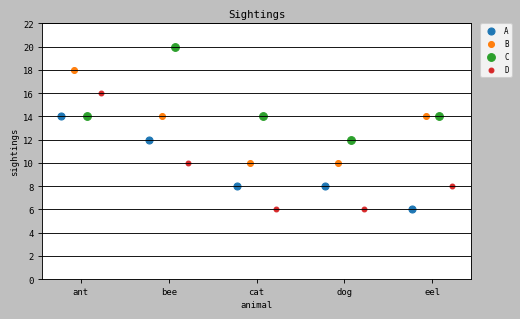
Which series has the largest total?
C
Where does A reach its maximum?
ant
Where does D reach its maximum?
ant
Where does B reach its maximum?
ant
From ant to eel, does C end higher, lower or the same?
the same
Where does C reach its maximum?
bee
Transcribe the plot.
Title: Sightings
x-axis: animal, ticks ant bee cat dog eel
y-axis: sightings, ticks 0 2 4 6 8 10 12 14 16 18 20 22
Legend: A, B, C, D
Values:
A: 14 12 8 8 6
B: 18 14 10 10 14
C: 14 20 14 12 14
D: 16 10 6 6 8
